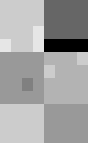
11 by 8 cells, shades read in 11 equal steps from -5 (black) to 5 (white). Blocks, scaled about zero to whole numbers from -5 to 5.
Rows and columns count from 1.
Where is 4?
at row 3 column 4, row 4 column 1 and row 4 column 4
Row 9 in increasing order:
1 1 1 1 3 3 3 3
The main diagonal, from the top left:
3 3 3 4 2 2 2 2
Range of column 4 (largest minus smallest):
3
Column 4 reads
3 3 4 4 1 1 1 1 3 3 3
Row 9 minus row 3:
0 0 0 -1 2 2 2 2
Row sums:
8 8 9 -6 13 13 11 12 16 16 16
